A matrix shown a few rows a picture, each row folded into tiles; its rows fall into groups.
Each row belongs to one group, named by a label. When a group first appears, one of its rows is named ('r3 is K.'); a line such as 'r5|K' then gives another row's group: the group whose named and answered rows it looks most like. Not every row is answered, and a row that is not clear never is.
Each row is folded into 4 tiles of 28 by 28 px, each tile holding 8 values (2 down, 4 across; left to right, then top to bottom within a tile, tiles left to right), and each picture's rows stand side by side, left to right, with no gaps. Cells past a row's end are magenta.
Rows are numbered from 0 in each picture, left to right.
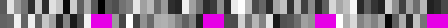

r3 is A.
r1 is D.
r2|A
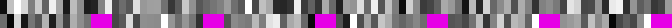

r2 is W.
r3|D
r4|W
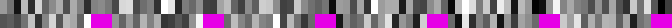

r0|W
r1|A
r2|W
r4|D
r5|A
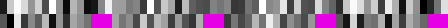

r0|D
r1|W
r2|W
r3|D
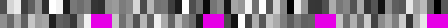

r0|A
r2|D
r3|A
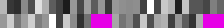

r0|W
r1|W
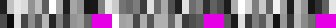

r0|D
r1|W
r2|D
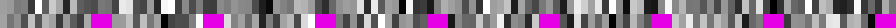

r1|A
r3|W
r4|W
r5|D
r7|W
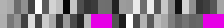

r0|W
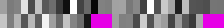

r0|W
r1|W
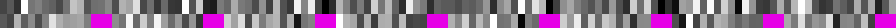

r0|D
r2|A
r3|W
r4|A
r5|A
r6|D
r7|A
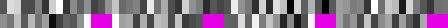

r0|A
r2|A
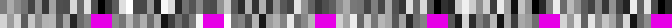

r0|A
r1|A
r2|W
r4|D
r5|A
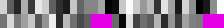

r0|W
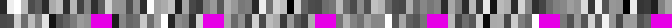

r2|W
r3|W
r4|W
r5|W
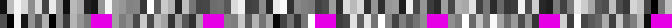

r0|D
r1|W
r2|A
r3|A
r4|A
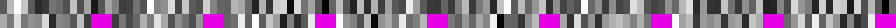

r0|A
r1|W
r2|A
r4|A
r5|D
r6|A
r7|A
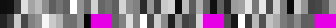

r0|D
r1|A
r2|D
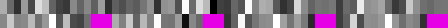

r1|A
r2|D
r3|D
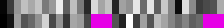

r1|D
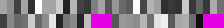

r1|W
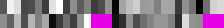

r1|D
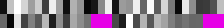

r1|D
